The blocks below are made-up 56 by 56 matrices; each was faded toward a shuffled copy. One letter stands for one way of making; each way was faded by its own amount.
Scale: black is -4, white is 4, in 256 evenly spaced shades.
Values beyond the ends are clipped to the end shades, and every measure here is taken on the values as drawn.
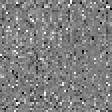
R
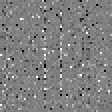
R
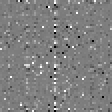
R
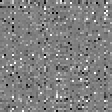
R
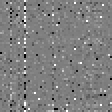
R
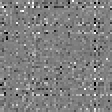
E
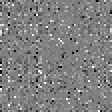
R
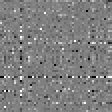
E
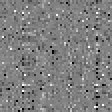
R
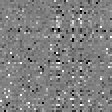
R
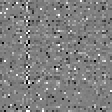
R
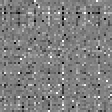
E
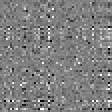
E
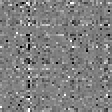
E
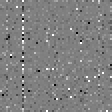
R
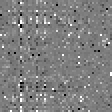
R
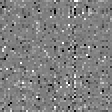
R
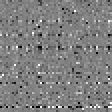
E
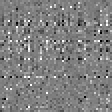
E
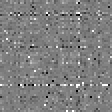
E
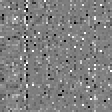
R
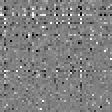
E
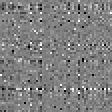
E
